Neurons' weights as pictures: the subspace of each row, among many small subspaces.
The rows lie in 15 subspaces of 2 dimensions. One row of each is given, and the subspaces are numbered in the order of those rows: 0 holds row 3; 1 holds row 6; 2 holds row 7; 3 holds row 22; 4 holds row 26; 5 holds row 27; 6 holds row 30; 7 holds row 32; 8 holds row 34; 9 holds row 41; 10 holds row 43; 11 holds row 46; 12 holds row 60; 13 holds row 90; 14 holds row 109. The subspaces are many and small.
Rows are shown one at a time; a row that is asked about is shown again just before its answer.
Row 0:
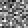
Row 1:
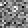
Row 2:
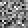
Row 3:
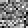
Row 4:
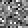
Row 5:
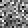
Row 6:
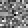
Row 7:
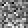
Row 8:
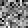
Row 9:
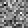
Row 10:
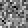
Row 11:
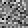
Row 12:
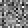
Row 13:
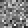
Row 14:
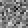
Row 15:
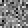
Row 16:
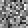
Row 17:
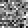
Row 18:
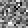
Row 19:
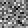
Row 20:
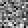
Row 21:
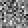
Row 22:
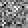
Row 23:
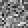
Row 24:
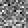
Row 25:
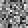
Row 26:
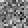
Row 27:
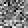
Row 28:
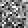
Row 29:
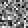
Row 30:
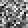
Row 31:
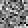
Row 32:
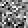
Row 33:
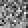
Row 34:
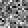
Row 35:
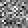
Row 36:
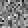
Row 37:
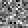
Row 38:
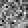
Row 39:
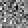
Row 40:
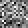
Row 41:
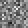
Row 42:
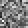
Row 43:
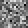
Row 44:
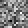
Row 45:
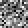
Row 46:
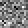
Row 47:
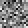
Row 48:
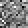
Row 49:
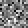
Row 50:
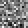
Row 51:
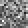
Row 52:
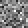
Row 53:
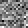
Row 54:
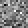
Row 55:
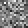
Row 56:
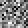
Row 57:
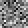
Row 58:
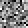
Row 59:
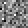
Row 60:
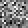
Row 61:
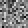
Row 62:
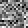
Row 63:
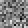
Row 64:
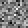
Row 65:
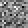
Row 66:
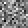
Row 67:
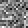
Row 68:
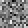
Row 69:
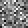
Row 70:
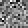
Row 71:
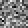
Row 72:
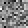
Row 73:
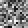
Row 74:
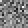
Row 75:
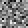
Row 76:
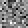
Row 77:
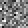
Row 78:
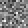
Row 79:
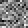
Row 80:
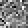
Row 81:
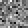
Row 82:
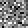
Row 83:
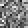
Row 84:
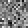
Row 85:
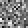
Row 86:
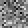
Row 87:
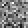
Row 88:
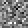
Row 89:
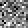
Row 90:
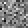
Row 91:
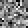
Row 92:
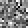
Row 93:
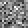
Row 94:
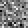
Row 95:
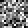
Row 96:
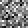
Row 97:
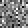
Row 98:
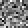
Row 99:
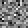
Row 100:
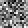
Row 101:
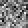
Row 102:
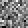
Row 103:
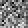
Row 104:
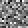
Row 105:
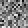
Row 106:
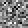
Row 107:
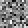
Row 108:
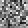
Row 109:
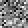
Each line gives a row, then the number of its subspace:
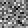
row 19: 11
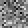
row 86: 14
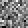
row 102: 2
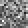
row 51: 6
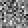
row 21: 13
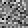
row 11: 11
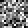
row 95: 4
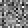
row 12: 1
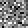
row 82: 11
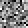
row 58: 14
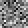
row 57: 14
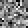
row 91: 6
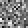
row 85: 7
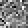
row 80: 3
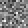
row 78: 1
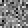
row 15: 1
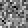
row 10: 8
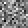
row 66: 13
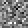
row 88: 8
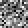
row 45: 14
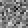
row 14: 6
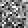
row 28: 7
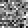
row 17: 0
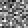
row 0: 1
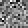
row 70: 11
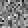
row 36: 7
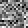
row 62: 0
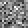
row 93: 11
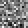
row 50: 2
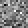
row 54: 5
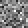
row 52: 4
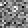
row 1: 3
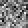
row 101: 6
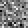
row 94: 2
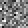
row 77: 13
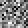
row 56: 9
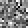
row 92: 6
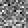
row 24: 5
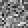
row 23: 14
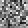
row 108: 10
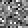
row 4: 8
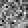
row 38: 6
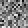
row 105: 7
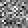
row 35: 12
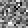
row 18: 6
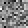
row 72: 14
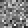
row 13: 4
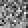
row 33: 6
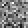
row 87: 2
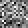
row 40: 12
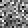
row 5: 13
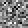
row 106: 8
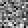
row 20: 2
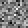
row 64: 9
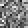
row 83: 9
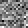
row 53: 0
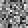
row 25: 10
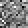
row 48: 3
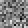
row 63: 4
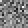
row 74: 13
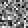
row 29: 2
